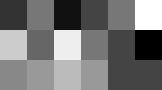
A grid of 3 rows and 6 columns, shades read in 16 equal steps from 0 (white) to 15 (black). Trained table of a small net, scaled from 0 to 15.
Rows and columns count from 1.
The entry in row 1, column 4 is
11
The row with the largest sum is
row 1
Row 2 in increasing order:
1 3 8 9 11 15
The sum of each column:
22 23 19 25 30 26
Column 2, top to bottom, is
8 9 6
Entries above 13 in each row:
1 1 0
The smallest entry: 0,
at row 1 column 6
